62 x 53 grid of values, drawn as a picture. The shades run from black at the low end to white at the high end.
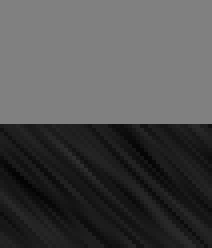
It is made of 2 by 1 panels. Panel 1,1: middling, flat. Panel 2,1: very low, slanting down to the right, faint in contrast.
